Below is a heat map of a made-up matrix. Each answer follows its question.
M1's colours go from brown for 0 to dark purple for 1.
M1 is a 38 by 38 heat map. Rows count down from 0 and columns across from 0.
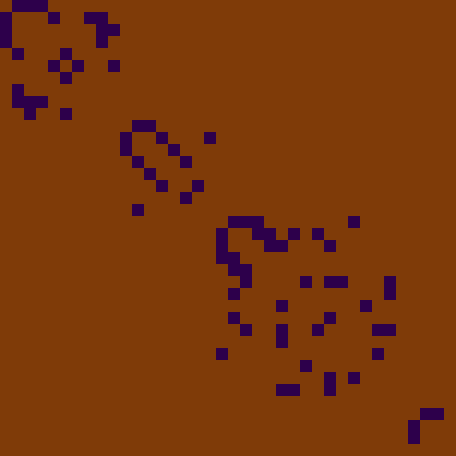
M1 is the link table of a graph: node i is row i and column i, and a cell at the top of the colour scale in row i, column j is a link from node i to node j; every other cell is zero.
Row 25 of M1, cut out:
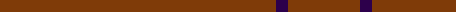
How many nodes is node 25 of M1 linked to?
2
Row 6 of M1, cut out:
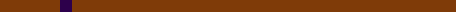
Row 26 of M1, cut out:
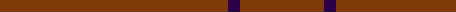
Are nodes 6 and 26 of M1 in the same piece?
no
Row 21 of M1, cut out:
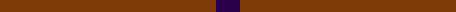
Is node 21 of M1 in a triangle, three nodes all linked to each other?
yes
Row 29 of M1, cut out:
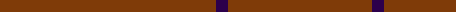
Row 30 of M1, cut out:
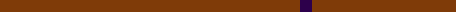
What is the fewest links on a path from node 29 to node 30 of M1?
5
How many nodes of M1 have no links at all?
2
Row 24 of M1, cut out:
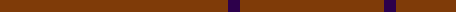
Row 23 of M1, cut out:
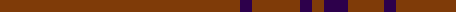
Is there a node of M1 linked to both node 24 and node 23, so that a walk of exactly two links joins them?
yes
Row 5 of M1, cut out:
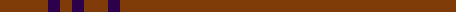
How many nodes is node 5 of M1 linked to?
3
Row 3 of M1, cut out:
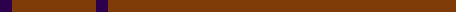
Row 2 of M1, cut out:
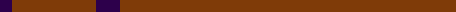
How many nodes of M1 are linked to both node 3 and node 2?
2
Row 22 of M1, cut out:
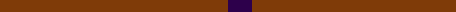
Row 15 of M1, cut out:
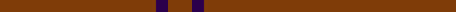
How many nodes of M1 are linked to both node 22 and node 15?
0
